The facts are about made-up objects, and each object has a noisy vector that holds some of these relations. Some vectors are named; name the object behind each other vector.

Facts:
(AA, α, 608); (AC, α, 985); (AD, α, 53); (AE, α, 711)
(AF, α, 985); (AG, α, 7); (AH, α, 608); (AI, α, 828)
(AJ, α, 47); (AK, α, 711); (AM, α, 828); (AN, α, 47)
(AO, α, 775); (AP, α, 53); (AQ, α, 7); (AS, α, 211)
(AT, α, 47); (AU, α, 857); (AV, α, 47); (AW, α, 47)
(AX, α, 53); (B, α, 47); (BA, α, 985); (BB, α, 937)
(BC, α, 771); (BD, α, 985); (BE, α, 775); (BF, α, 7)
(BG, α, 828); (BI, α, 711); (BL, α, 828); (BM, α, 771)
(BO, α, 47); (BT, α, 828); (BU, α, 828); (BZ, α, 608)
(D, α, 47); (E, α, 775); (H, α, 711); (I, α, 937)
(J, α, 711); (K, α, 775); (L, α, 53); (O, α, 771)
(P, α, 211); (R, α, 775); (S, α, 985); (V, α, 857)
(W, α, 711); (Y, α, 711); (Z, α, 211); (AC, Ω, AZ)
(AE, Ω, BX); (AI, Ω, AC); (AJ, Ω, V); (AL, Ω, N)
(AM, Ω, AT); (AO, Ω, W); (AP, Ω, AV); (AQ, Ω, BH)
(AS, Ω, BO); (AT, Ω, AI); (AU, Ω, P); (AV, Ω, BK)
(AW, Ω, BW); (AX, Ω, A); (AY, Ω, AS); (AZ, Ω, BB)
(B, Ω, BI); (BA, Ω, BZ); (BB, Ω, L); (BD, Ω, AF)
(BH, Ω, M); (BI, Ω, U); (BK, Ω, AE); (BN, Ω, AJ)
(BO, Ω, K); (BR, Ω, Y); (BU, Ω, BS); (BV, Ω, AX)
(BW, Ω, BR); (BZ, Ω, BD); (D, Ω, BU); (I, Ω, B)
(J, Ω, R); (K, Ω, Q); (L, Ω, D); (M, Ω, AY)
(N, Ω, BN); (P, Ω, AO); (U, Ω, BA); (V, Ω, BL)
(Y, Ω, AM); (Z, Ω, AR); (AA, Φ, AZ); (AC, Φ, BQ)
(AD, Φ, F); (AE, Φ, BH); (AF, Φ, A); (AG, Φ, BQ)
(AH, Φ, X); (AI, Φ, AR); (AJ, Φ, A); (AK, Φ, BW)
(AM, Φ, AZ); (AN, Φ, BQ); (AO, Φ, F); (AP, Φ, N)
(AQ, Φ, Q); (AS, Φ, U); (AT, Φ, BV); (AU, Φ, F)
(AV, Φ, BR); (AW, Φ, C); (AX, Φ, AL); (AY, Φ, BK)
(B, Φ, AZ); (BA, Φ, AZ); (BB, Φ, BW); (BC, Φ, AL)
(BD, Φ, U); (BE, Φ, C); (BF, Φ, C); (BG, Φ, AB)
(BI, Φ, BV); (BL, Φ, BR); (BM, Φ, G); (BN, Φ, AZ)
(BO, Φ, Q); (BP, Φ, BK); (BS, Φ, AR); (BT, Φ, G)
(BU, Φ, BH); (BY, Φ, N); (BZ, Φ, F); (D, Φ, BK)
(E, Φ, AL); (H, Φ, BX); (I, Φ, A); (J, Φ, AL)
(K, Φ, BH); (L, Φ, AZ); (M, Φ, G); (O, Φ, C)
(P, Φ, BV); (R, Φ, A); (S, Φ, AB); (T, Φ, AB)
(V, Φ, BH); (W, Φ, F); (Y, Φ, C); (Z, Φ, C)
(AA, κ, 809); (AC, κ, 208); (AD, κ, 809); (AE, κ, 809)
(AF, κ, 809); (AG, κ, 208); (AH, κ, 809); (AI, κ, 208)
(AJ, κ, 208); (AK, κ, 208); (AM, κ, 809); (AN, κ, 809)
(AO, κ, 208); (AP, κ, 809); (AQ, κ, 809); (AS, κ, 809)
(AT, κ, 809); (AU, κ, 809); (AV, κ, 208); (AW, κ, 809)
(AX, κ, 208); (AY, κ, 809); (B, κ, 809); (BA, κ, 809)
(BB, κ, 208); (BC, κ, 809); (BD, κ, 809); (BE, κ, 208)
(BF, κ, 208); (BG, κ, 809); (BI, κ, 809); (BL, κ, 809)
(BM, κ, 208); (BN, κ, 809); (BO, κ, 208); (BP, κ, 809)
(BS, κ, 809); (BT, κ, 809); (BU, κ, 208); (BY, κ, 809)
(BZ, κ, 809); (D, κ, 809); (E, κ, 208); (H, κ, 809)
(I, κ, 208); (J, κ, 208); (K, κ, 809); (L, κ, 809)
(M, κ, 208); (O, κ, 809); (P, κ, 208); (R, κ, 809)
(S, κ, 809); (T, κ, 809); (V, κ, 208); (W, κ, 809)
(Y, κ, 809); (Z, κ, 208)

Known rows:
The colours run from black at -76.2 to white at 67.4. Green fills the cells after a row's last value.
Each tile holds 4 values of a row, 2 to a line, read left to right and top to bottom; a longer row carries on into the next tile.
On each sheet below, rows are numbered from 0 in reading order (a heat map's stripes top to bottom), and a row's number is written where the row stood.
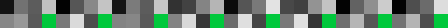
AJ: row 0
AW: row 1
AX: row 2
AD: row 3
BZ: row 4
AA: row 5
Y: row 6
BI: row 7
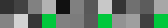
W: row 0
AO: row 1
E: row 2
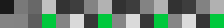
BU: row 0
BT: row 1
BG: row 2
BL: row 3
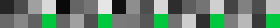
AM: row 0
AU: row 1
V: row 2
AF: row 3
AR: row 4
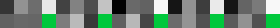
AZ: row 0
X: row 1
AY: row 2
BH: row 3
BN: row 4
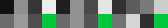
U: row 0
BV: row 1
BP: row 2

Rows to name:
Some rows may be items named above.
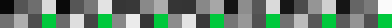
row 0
K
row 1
BZ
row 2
AN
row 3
BC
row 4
I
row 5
D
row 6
BN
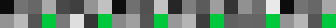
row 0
Z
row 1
AA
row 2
BO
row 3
BE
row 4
AZ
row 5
Z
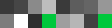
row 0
AH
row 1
BM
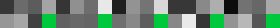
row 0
AK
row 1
AZ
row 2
BB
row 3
AN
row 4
Z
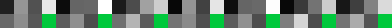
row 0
BW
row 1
BA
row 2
AT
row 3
M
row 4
BA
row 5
AS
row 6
B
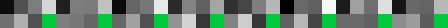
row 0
AE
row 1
AI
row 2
AU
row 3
BF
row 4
R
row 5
AY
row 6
AC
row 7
P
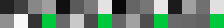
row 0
O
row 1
AQ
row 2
AU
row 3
AC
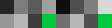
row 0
BE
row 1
AP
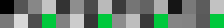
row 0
AW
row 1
C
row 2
AG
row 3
J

